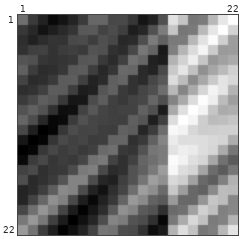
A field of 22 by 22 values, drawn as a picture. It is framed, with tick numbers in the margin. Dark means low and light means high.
Grain: diagonal, up to the right. Average level on the scale: 40%. Seam: vertical, 70% of the way across, the right part higher. Calmest part: top left.
